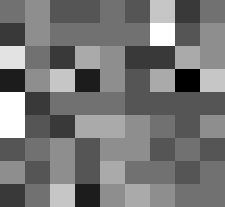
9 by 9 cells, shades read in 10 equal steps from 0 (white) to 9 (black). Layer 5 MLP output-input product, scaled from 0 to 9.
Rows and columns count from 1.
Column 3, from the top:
6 5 7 2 5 7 4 4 2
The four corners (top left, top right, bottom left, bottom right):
5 5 7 5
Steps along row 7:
down down up down same up down up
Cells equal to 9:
1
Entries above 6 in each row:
1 1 3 3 1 1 0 0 2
